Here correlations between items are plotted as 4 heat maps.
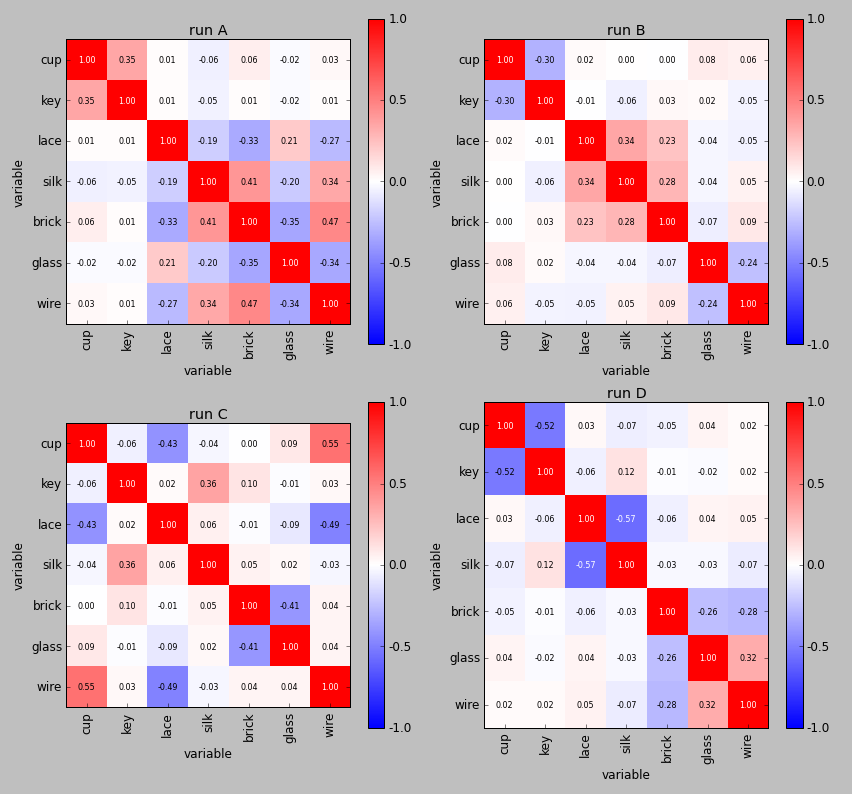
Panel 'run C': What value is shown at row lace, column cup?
-0.43
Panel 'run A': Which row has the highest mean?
cup
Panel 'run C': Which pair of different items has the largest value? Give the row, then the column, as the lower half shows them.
wire, cup
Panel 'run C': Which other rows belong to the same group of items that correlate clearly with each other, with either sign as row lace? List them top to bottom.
cup, wire
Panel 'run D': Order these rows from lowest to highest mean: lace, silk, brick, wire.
brick, silk, lace, wire
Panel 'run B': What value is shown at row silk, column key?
-0.06
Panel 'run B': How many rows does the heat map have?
7
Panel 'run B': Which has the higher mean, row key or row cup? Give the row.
cup
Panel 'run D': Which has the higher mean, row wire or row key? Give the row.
wire
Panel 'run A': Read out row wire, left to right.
0.03 0.01 -0.27 0.34 0.47 -0.34 1.00
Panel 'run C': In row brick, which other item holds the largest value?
key
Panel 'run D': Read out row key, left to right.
-0.52 1.00 -0.06 0.12 -0.01 -0.02 0.02
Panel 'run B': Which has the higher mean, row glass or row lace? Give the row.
lace
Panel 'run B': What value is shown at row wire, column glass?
-0.24
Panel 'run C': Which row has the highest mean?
key
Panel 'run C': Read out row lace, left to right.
-0.43 0.02 1.00 0.06 -0.01 -0.09 -0.49
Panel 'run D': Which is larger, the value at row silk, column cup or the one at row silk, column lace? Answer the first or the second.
the first
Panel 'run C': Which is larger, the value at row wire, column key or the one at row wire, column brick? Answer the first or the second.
the second
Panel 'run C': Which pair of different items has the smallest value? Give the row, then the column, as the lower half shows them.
wire, lace
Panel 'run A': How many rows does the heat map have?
7
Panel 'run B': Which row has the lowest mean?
key
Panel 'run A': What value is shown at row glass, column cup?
-0.02
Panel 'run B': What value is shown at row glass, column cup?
0.08
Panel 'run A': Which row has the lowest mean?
glass
